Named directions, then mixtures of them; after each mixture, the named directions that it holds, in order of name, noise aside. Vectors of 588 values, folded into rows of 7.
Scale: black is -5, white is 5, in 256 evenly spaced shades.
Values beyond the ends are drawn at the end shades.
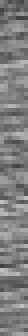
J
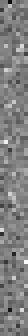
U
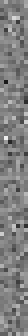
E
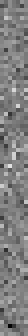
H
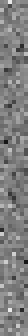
U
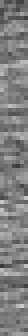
J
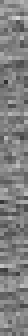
E, J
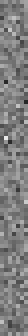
E, H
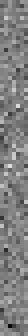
H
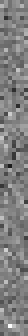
H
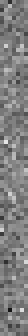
H, U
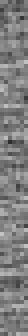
E, J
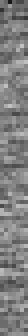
J, U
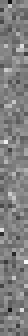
U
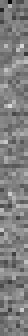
J, U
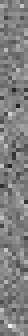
H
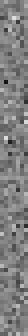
E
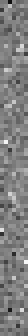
U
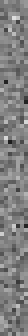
E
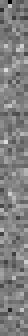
J, U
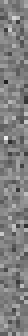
E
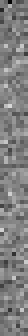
J, U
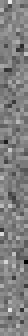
U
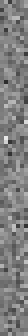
E, U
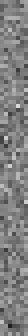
E, H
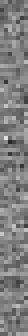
E, J
